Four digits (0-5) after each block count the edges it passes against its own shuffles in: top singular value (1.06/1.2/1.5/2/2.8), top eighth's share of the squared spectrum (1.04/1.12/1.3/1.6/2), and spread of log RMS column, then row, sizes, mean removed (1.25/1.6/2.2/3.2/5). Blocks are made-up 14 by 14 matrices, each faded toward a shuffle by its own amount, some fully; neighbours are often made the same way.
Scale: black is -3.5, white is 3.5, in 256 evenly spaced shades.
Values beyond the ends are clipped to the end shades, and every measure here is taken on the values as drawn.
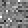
2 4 0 1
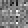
3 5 2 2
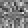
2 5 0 1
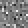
0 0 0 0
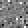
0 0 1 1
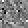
0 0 0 0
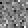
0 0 0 0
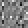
3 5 2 0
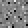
0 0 0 0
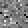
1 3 0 0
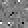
1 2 0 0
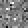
1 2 0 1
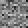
2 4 1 1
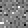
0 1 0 0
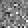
1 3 0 1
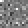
2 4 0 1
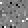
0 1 0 0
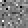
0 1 0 0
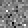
0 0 0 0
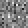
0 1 1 0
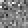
0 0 0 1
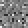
1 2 0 1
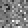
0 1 0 0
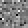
0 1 0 0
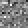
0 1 0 1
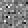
1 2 0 0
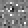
0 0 0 1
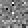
1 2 0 0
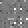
2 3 0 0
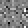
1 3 1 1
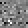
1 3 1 2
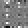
3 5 2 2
